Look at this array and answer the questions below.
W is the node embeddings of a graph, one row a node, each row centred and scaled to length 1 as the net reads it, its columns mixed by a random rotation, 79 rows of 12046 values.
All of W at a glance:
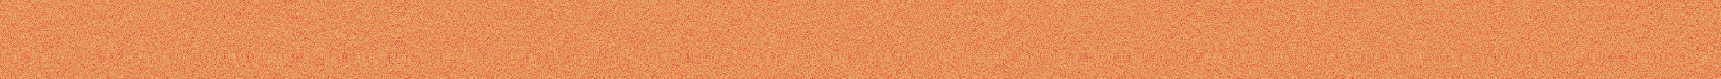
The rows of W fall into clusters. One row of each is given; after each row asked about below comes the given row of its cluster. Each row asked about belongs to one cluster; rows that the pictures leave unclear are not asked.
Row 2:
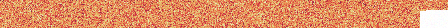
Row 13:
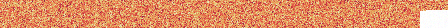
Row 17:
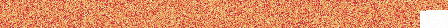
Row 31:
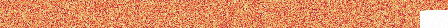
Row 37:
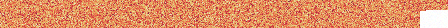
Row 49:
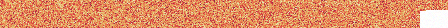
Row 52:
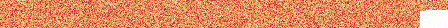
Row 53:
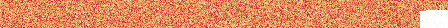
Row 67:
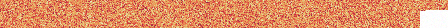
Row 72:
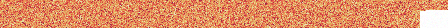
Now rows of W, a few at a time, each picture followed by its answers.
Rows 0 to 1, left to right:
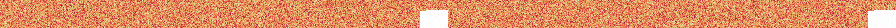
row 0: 2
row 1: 53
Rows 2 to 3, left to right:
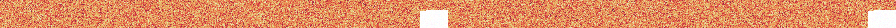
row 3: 52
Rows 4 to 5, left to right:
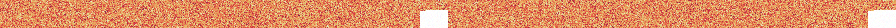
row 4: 67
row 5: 13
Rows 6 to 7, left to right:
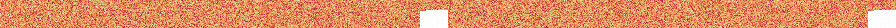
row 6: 37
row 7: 49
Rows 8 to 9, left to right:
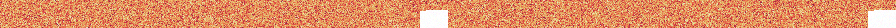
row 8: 37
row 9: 2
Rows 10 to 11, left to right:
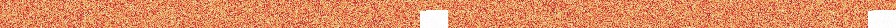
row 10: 17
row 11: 31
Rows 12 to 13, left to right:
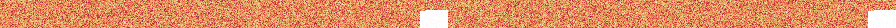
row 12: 52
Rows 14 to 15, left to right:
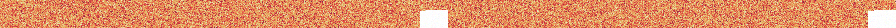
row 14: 52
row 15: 17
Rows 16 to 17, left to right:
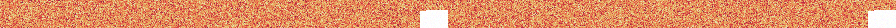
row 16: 53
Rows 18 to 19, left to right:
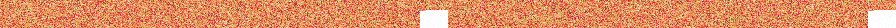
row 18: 53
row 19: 31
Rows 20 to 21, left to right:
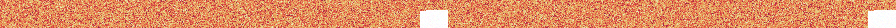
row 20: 49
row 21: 72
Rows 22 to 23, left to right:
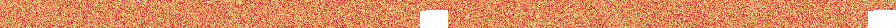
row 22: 13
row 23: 67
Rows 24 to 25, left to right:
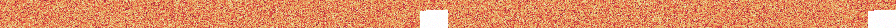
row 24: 49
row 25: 37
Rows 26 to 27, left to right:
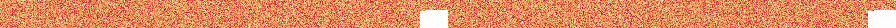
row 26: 52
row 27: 17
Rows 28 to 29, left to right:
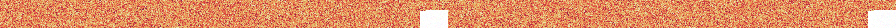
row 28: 67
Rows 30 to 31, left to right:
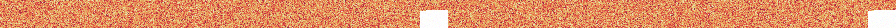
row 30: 72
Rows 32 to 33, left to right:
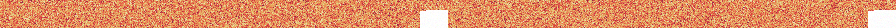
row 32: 53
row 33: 49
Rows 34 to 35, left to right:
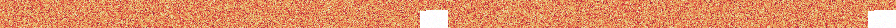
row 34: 17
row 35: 72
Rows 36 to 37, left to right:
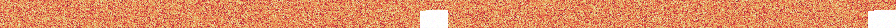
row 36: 13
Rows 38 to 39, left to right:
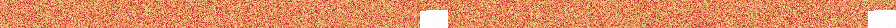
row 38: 37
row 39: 67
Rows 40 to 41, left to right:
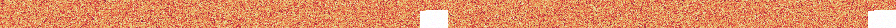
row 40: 49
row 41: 37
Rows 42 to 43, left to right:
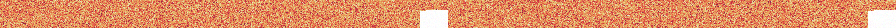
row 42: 72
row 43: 52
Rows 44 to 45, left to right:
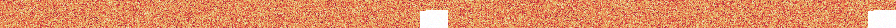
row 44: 2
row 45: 52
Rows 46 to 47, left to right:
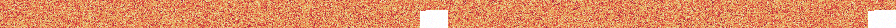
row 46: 67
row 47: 49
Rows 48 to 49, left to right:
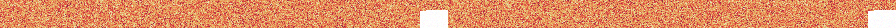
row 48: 13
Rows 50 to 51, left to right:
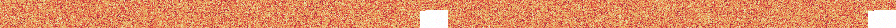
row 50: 52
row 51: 17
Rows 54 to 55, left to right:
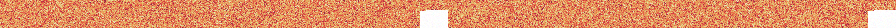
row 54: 49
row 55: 53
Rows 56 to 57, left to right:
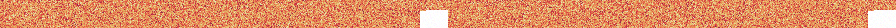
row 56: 53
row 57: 53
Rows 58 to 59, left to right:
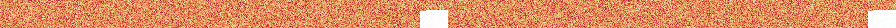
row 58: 53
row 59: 31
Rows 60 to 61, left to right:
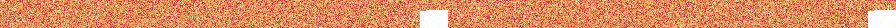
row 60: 72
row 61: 53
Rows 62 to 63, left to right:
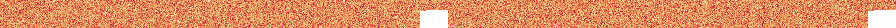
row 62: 72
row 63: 37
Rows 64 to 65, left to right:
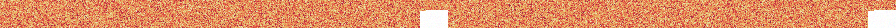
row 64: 31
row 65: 2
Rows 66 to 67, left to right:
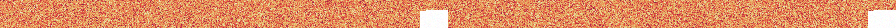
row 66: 2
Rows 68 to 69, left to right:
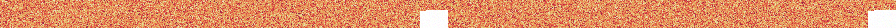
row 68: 72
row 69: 17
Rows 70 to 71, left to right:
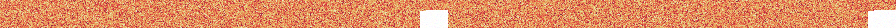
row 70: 31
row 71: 37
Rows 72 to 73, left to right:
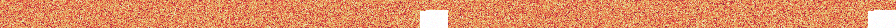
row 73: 52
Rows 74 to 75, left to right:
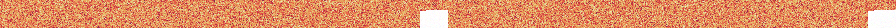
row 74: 49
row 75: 37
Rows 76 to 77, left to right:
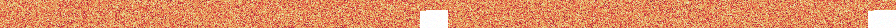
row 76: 13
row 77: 13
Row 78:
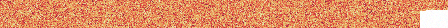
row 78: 2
